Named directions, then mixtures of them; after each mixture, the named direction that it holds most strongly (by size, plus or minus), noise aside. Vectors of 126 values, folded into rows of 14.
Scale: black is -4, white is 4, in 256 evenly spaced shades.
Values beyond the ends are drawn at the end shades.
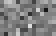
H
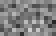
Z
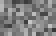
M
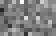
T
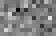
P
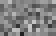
Z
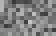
M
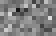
P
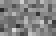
Z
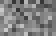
T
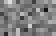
H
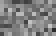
M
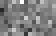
T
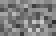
Z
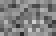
Z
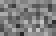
Z
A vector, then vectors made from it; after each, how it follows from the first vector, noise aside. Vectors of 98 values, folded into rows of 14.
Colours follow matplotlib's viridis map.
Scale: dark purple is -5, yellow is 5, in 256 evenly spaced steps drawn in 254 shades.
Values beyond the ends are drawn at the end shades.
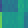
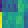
scaled up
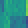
reversed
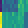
scaled up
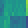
reversed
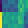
scaled up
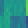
reversed
